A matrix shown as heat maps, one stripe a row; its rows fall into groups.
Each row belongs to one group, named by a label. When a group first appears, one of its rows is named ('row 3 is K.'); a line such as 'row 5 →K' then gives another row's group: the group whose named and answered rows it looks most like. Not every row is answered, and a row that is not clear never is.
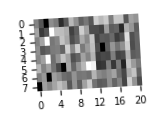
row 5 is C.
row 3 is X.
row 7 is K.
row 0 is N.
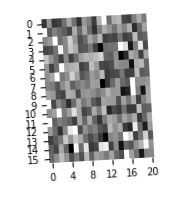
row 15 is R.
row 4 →C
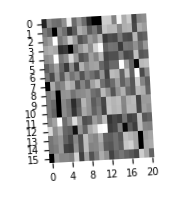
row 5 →R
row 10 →N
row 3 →C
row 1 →N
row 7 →K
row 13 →R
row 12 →C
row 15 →K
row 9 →N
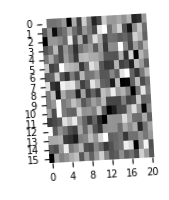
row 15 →K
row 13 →C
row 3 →R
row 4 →R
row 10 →X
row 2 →K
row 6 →R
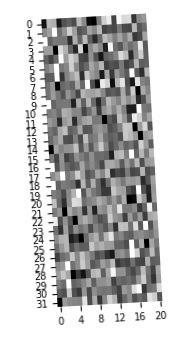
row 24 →C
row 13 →R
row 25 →R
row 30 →R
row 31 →K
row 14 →K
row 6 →X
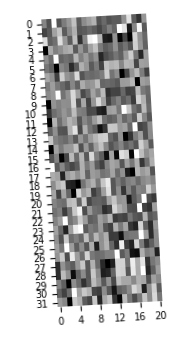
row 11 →K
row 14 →K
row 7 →R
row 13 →C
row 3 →K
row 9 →K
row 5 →N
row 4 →X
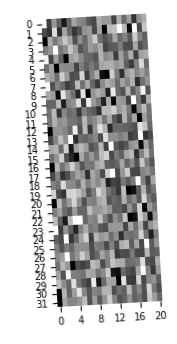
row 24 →X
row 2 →K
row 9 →X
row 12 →K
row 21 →R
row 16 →K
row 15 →C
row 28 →X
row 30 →K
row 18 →X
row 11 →R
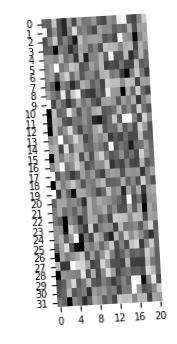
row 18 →K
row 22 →N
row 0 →R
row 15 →K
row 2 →R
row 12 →K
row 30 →R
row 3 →N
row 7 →N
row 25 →C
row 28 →K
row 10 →K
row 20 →R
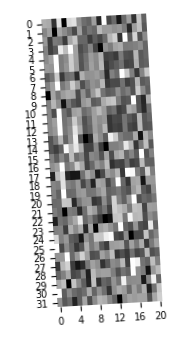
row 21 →N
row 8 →K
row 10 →X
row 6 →R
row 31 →R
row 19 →X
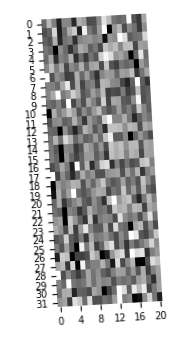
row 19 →K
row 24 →R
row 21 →N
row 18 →K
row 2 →R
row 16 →K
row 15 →N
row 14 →N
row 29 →X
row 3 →N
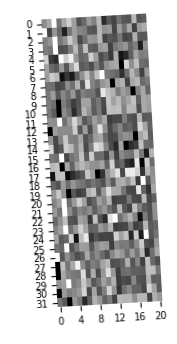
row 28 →K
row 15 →X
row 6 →C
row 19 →C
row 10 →N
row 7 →X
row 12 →K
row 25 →X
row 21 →X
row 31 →N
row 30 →K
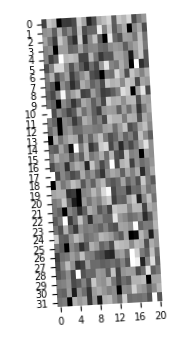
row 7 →N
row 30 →R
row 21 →N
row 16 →X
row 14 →K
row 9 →N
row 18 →K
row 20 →C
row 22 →X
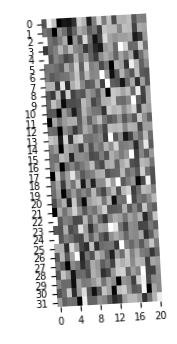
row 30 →X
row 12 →N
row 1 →N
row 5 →X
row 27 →N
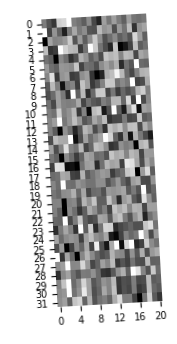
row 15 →N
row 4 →N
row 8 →K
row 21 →N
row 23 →K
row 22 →X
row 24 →X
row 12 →N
